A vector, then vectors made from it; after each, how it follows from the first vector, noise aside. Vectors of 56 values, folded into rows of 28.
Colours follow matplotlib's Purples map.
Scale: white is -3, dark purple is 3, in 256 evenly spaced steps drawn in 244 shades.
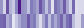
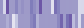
partly zeroed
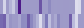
partly zeroed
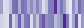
reversed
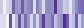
reversed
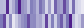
copied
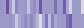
partly zeroed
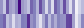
copied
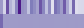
partly zeroed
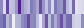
copied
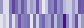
reversed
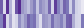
copied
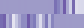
partly zeroed
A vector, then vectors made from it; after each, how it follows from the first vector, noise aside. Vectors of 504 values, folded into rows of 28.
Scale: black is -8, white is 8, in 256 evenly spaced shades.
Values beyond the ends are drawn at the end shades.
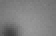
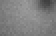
reversed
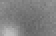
negated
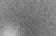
negated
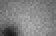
scaled up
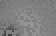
partly zeroed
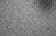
reversed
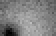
scaled up
